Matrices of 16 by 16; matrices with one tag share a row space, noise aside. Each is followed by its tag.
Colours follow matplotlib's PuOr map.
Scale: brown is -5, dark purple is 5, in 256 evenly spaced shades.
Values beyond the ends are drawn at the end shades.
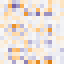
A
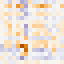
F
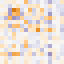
A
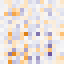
A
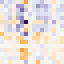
F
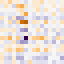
F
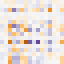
A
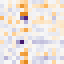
F
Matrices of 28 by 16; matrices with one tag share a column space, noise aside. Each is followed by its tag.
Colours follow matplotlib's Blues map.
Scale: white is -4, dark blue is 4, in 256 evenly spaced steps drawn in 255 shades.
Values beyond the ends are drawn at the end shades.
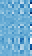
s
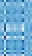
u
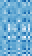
u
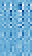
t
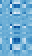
s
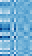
u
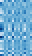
u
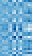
u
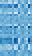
s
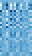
t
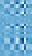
s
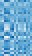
u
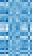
u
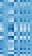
u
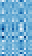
u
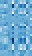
s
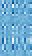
s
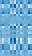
s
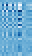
t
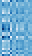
u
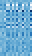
t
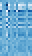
t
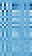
t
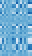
s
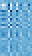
t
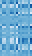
s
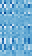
s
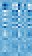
t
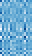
u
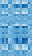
s
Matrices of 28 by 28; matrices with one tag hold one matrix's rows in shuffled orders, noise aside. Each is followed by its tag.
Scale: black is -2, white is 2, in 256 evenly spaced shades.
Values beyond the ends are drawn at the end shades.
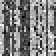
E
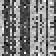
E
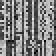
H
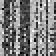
E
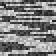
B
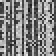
H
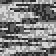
B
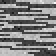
B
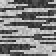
B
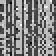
H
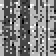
E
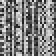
H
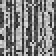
H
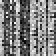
E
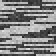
B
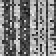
E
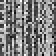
H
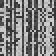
H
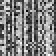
H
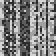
E
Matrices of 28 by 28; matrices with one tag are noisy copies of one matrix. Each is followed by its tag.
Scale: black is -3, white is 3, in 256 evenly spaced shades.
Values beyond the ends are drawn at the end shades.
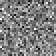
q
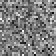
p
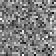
p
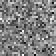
p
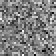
p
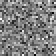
p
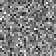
q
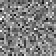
q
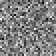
q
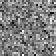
p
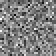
q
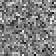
p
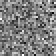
p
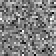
p
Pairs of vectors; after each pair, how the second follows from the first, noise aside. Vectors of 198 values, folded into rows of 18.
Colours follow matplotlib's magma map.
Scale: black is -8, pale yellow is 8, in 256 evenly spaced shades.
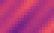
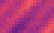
copied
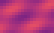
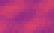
shrunk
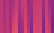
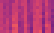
copied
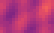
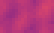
shrunk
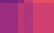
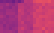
copied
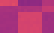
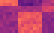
scaled up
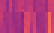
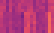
copied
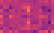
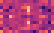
scaled up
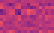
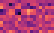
scaled up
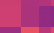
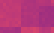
shrunk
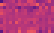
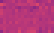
shrunk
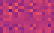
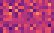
scaled up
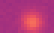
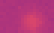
shrunk
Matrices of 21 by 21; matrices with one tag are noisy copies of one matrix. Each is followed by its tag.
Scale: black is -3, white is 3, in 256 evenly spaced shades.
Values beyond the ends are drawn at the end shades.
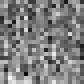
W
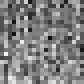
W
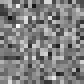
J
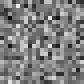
J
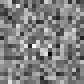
J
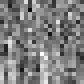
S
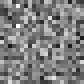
J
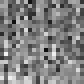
W
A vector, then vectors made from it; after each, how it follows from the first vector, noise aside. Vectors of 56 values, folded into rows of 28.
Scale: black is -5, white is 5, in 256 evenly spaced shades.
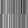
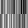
scaled up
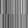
negated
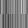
negated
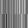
reversed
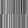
copied
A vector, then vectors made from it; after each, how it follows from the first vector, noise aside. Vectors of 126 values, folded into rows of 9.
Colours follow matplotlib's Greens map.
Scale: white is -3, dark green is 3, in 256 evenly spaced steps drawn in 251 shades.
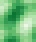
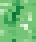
partly zeroed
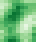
copied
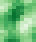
copied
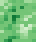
partly zeroed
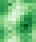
negated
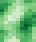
negated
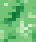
partly zeroed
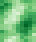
negated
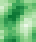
copied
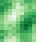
negated
